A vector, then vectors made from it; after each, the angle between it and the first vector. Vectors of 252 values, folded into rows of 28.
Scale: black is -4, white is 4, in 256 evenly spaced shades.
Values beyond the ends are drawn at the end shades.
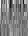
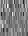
partly aligned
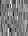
partly opposed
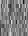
partly aligned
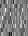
orthogonal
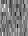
partly aligned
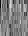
nearly opposite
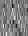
orthogonal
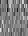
partly opposed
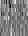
partly aligned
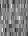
partly opposed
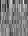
nearly opposite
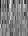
nearly opposite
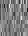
partly opposed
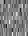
orthogonal
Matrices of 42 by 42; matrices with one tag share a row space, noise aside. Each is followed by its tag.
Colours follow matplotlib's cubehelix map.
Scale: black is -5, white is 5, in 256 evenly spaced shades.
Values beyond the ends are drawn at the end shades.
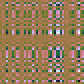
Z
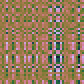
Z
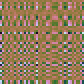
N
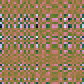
N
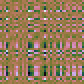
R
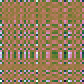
N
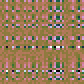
Z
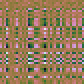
R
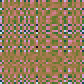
N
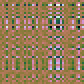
Z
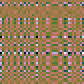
N
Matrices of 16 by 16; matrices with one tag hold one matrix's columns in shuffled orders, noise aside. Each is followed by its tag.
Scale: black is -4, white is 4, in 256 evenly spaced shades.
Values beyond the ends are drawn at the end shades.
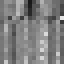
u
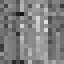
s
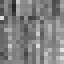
u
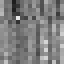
u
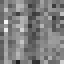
s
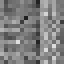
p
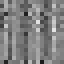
s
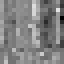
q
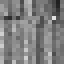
u
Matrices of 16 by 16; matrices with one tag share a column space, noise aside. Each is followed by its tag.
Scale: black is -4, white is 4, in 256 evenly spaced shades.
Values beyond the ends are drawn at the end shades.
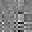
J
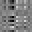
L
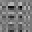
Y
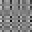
L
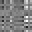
L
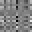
L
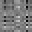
L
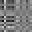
L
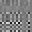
J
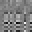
J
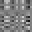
L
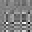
J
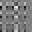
Y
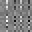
L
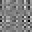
L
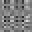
L
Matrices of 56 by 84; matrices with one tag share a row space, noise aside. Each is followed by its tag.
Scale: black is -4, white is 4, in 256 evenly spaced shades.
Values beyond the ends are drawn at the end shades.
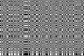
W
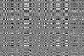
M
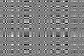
M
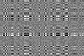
M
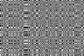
W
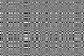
W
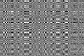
M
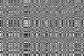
W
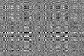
M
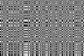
W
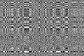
M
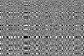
W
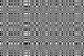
W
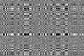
M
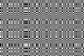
W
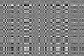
M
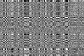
M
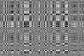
M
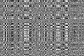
M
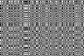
W
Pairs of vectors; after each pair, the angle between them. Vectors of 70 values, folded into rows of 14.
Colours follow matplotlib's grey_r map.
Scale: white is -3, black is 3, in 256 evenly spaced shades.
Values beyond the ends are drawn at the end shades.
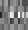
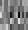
nearly opposite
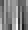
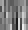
nearly opposite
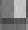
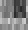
nearly opposite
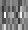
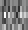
nearly parallel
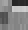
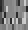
orthogonal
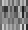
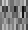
nearly parallel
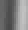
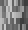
partly opposed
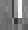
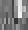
nearly parallel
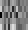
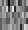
orthogonal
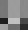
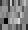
partly aligned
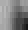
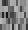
orthogonal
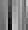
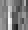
nearly opposite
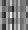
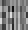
nearly parallel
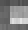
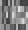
partly aligned
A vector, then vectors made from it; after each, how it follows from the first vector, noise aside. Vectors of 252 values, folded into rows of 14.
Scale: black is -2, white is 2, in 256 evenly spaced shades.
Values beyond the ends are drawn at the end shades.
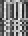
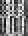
reversed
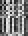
reversed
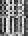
reversed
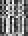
reversed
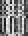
reversed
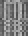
shrunk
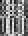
reversed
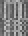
shrunk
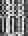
reversed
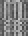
shrunk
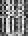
reversed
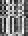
reversed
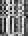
reversed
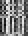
reversed
